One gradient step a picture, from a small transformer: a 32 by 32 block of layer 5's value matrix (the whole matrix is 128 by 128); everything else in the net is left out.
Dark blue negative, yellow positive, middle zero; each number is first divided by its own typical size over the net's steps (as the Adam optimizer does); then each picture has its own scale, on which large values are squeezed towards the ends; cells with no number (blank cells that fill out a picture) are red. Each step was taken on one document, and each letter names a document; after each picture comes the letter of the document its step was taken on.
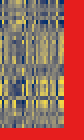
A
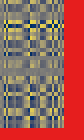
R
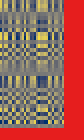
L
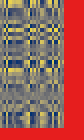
R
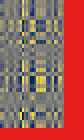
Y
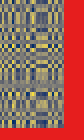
L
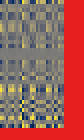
Y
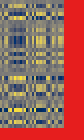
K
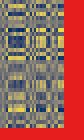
K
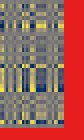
Y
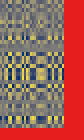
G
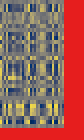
R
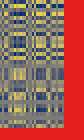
K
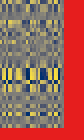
R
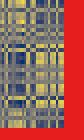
A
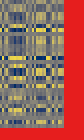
K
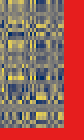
Y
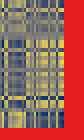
A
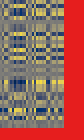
K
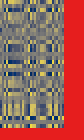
R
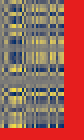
A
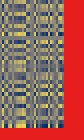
A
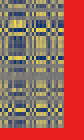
K
